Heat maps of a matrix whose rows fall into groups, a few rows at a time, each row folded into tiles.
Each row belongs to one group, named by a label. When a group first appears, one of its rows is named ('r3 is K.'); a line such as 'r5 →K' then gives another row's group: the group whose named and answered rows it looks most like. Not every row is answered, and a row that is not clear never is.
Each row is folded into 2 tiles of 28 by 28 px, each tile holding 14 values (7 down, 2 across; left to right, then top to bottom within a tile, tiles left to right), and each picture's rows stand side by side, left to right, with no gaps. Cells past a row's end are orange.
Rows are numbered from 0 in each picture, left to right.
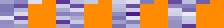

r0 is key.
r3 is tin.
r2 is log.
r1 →key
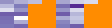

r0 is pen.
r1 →key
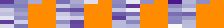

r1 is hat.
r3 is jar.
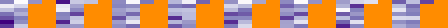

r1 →pen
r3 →log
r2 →log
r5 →log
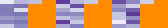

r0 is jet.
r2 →hat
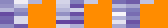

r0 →pen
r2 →hat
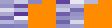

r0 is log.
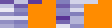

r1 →jar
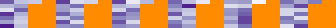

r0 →pen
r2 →pen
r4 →hat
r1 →key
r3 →key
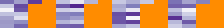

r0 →tin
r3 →jar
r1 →log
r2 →jet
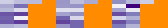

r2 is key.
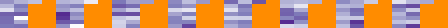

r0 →pen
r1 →jet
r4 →tin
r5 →jet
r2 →jar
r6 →hat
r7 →log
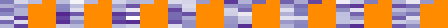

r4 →tin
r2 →jet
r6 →log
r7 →log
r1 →jet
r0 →key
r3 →jet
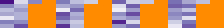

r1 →pen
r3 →jar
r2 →pen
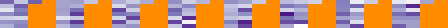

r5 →jet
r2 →key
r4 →hat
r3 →key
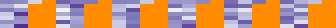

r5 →jar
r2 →hat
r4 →jar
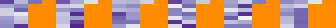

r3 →key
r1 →hat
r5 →hat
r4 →log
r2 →jet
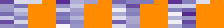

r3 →hat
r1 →jar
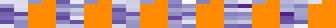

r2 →jet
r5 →jet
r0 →jet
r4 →log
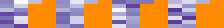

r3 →key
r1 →pen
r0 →pen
